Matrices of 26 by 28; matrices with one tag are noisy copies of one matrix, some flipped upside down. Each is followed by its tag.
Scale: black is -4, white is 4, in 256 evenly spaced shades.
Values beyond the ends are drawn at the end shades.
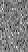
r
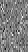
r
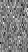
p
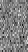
p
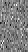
r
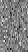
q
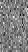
p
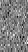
p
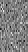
r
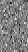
q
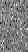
r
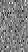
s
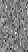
q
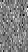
p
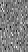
r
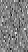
q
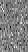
r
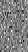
s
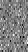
p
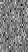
p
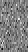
r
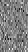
s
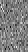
r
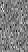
r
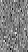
q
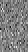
r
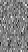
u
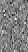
q
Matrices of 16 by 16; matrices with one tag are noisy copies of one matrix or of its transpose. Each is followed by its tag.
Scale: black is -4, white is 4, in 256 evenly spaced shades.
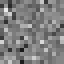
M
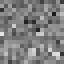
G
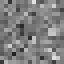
G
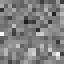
G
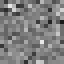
M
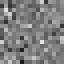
M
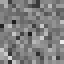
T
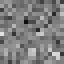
G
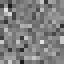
M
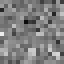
G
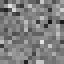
M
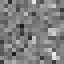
G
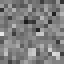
G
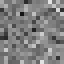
T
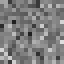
T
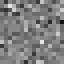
M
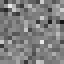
M
